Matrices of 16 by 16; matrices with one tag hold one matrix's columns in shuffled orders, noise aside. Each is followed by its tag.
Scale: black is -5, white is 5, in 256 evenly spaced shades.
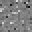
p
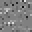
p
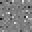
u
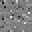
u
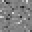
u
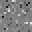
p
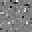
p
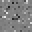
u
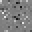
u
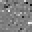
p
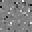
p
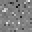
p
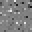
p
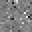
u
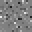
u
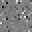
u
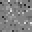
p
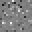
p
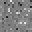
p
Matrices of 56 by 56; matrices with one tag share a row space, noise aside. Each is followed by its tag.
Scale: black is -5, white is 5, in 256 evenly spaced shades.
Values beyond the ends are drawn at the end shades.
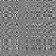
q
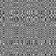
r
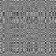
r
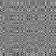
r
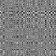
r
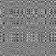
r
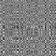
r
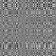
q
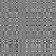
q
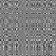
q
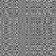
q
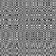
q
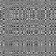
r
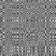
r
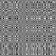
q
